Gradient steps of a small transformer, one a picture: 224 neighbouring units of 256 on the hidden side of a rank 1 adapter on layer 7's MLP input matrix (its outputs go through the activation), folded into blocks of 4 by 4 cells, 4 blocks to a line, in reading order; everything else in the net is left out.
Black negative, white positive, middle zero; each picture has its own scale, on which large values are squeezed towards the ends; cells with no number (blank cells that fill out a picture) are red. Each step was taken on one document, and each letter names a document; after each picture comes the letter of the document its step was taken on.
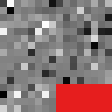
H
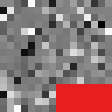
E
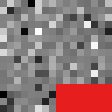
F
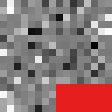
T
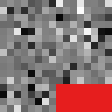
H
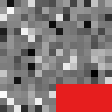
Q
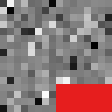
H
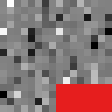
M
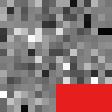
Q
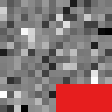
Q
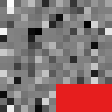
T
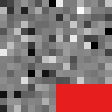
H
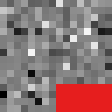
H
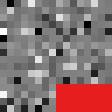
F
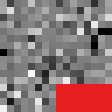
M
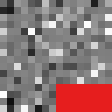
F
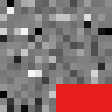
Q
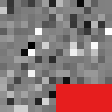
E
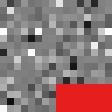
M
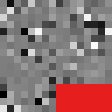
E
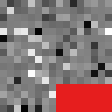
Q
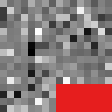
H
